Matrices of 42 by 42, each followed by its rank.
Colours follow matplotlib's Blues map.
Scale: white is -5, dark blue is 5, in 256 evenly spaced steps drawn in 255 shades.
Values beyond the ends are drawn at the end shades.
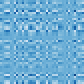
two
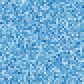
full rank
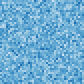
full rank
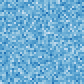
full rank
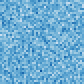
full rank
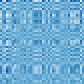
two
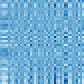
two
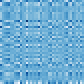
two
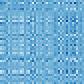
two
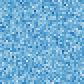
full rank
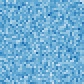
full rank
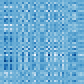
two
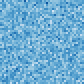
full rank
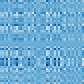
two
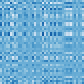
two
